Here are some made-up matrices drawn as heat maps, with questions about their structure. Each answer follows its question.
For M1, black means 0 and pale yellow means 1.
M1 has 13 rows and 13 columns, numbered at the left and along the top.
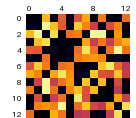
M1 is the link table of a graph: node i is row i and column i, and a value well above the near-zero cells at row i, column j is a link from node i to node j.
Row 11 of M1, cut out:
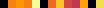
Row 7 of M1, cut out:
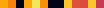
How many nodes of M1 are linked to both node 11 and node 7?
7
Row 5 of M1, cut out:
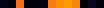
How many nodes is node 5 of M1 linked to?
5
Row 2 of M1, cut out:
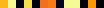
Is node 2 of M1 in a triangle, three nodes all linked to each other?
yes
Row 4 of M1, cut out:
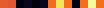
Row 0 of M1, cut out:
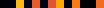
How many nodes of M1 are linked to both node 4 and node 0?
3
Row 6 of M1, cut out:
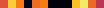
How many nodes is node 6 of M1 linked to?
9
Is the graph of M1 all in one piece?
yes
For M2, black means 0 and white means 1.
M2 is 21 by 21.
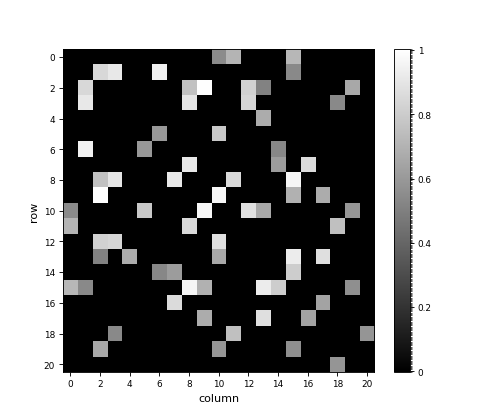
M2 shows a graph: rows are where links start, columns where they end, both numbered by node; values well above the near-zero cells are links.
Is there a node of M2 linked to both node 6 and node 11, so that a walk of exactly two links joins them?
no
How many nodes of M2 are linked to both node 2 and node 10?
4
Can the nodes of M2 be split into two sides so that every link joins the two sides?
yes
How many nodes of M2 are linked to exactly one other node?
2
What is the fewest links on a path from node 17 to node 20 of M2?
6
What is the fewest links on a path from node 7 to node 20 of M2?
4
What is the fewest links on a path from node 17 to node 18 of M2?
5
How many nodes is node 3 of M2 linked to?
4
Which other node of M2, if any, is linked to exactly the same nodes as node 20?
none
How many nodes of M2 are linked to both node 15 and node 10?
4
